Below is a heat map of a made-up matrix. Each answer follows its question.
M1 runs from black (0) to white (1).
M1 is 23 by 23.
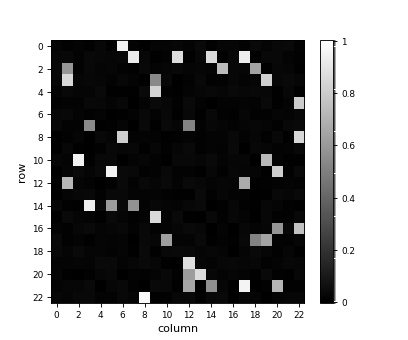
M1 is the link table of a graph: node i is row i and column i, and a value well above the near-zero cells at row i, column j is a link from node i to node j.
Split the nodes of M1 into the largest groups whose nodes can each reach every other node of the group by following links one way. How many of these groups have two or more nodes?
2
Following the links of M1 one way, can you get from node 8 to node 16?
no
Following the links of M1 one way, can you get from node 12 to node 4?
no
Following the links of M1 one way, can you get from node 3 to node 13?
yes
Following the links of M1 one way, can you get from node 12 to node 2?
yes
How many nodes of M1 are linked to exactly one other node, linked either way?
3
